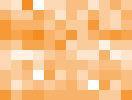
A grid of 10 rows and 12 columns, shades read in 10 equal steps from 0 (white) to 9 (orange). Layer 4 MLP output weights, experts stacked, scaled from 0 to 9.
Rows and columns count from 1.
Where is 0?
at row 1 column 4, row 8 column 4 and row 9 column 9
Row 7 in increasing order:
3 3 3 4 4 5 5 5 5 5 6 6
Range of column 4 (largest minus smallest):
9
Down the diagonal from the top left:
3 4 6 9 6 5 5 3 0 4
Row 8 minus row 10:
-3 -1 -2 -7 1 -3 -1 -3 -1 2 2 -3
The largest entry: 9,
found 2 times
